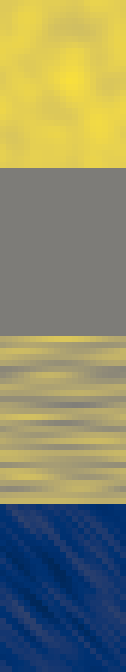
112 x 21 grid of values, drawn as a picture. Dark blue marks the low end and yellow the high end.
The table splits into 4 rows of 1 panel. Panel 1,1: very high, blotchy, faint in contrast. Panel 2,1: middling, flat. Panel 3,1: high, streaked across. Panel 4,1: very low, slanting down to the right, faint in contrast.
